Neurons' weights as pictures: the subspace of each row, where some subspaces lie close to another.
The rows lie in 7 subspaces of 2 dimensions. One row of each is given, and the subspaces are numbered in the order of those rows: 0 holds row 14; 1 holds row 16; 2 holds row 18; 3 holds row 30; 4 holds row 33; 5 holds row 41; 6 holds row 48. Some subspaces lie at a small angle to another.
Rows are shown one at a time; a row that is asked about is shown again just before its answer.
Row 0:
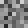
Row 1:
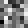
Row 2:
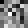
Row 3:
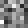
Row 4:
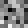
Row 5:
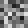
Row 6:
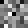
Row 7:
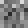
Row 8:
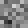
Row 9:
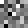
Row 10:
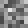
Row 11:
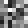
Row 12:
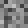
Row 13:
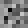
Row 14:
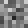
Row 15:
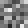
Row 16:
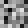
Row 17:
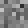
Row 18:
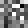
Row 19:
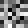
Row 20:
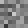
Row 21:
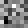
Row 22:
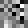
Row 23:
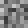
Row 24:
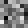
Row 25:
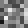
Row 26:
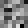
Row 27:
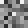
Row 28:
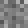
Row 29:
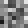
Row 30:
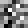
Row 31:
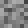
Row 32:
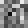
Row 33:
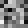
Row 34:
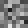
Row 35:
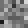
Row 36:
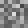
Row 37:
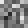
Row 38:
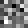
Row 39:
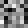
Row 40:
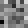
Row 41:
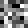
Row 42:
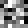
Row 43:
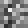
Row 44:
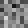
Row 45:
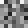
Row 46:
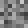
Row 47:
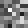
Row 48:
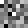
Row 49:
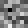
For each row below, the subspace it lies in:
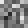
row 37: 3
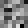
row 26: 1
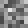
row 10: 4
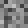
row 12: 4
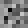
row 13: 3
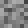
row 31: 1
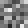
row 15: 1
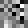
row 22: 2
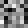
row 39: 4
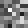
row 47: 2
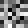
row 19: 5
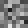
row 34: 4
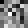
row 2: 3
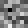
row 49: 4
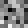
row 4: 5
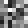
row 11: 0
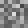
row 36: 2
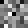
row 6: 6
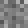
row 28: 0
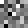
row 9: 6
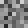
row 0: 6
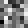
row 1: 5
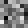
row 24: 5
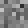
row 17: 2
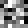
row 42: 4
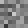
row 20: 6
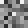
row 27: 6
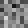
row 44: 2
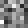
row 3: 4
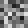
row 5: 5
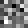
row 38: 1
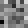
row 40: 0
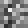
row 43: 3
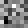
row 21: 1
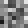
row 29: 0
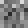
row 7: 3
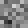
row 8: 1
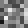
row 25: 5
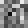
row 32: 3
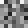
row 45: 6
